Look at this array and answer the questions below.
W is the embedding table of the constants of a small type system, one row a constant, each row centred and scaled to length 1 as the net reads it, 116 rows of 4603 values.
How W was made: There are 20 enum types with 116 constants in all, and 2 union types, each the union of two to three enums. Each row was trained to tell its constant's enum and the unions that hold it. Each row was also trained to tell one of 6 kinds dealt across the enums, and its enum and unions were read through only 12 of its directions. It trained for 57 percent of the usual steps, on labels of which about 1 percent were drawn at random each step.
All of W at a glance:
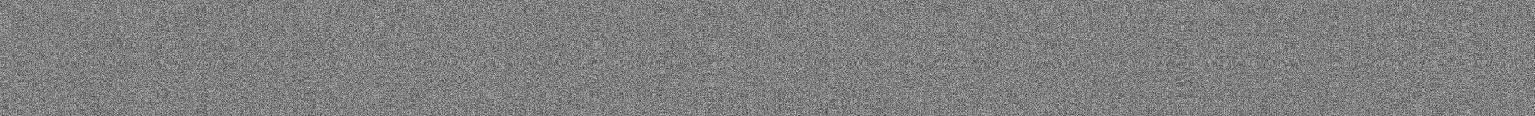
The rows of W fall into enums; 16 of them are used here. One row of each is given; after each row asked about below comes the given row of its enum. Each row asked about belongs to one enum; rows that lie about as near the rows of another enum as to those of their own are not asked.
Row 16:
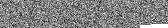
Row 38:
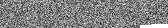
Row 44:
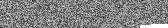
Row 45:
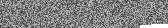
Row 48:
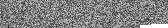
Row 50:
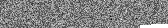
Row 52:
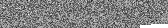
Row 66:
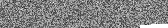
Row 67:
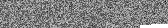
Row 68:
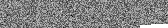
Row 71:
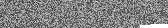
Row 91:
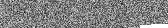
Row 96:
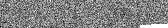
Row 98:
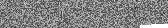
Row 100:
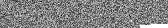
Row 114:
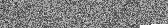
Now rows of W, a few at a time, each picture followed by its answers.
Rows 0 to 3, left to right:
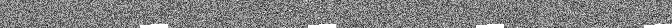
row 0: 71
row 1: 38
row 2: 50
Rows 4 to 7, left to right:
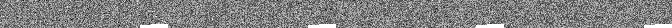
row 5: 50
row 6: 100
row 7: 67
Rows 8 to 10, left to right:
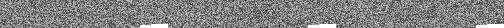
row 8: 45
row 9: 44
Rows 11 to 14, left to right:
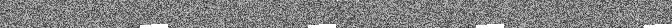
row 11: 44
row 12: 100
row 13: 66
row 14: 100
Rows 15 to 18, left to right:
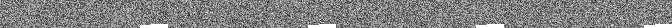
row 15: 67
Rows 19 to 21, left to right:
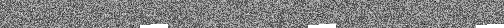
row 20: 66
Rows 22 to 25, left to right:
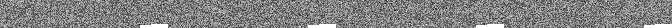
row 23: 96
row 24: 45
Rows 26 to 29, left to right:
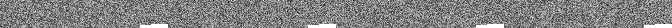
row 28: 38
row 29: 66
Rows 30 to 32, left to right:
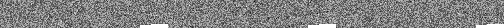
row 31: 52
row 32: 71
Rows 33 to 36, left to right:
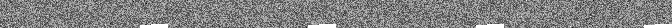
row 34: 98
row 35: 98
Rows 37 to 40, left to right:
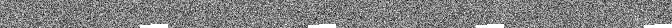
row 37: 16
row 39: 114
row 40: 16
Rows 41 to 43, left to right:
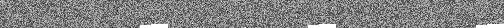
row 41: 45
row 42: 71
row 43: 45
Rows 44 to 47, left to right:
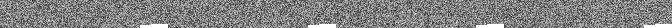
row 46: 38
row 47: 66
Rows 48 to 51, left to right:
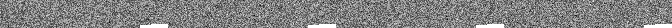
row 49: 96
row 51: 68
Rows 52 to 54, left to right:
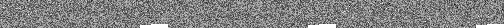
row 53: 45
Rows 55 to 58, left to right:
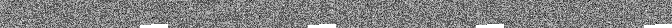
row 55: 98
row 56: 66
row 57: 98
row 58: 96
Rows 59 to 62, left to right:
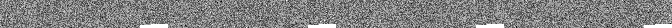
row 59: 44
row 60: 16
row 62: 114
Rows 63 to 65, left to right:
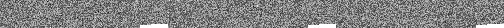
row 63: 48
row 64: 48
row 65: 45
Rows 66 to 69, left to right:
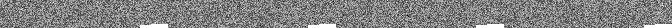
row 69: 100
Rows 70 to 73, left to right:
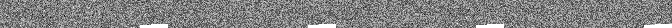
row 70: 114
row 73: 44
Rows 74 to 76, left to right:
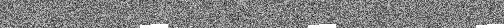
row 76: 50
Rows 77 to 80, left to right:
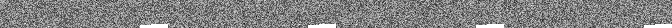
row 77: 98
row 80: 38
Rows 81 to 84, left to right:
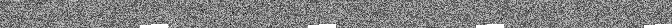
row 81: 66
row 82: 52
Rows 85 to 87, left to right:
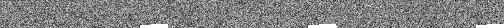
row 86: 38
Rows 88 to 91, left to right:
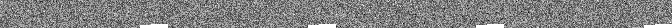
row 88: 100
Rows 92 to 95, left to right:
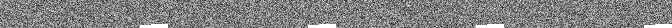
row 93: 96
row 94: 96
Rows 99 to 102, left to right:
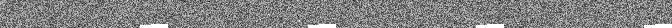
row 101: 100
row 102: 50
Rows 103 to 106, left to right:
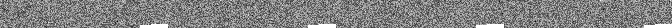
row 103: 114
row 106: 96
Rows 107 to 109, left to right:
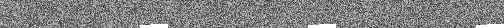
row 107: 16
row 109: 44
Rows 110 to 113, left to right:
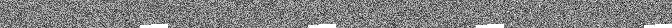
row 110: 98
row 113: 44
